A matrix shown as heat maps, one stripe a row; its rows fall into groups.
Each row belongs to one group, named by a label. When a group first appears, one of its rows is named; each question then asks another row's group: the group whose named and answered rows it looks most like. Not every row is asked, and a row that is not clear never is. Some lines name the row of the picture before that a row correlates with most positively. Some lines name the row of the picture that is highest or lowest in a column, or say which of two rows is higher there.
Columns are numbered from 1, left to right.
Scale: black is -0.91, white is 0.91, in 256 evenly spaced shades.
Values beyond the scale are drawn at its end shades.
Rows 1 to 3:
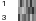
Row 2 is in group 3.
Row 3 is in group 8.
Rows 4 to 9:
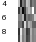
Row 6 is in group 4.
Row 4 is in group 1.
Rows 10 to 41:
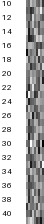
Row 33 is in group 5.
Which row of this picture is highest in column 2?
23
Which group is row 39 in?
8
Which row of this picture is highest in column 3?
30
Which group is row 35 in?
1
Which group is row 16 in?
3
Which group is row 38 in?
1
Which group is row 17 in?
8
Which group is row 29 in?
1
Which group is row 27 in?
1
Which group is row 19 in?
5
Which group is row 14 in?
1
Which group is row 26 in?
4
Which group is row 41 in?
3
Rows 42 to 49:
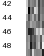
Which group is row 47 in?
5
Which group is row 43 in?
1
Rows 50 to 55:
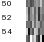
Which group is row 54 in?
1
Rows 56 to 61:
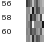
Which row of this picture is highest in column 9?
58
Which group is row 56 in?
8
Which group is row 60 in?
5
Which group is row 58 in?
5
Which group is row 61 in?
4
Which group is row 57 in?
4
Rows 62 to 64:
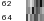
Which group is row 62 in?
3
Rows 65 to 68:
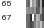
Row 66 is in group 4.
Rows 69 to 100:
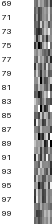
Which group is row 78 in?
8
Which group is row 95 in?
5
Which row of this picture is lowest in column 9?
89
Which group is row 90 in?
4
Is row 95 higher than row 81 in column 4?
No
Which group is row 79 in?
8
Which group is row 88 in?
5
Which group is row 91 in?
8
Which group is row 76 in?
3
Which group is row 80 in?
4
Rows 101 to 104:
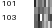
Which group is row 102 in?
5
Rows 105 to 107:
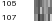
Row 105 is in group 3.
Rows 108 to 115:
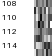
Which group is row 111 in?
5
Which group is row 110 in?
8
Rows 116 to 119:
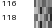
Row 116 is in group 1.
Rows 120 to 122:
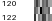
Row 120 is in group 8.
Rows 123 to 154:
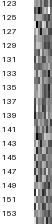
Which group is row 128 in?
3
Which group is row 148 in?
1
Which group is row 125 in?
3
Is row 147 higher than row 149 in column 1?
No
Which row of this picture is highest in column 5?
126
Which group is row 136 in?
3
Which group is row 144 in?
1
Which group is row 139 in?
8
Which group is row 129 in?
3
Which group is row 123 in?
4
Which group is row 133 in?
3
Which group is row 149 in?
3
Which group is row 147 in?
8
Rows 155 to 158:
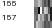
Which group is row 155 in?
3
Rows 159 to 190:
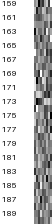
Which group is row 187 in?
4
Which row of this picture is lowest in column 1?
163
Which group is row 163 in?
8
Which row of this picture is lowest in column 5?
159
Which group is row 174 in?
3
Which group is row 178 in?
5
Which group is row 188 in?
8
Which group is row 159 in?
5
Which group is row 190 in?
5
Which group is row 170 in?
1
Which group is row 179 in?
8
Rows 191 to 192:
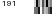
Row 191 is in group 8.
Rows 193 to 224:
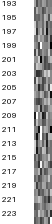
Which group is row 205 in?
5
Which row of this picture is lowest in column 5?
209
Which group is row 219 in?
1
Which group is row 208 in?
4
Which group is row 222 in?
8
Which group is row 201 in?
4
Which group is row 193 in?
1
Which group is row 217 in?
4
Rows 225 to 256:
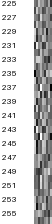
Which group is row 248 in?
4
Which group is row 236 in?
1
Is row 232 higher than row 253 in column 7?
Yes
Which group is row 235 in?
8
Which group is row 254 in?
1
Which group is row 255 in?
3
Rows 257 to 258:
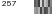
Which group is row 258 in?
4
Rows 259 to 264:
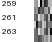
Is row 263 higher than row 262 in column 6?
No
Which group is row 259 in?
4
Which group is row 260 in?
5
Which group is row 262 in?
1
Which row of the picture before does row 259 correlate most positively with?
258
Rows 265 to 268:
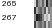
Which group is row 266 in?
8
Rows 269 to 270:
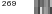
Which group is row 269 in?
5
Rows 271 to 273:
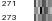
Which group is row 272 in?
4
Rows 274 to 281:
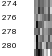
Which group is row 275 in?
5
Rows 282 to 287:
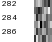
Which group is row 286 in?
1
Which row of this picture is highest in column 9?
285
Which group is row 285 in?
4
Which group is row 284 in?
1
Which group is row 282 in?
3
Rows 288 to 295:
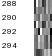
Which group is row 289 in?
8
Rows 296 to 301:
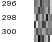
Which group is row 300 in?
1
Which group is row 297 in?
5
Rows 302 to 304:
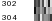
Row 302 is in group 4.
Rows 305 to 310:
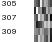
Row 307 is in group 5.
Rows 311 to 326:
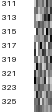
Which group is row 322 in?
8
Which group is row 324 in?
1
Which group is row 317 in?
8
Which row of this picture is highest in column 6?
315
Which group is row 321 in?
8
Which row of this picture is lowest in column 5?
318
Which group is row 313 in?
3
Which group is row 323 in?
5
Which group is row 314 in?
5
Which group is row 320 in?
1
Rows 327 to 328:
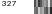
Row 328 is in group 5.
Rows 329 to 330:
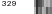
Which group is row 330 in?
1
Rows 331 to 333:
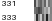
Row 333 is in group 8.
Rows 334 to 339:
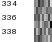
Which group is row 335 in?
1
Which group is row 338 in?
8
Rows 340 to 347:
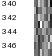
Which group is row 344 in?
1
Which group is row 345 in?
5
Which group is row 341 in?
1
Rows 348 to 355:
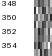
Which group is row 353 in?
5
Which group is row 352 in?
5
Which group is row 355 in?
4
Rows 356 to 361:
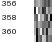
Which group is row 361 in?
1
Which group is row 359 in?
3
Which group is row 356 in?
3
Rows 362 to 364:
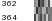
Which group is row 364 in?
8
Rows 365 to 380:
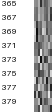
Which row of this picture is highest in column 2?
378
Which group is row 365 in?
4
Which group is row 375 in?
5
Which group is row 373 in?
4
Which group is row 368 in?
1
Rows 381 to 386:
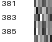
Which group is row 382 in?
1
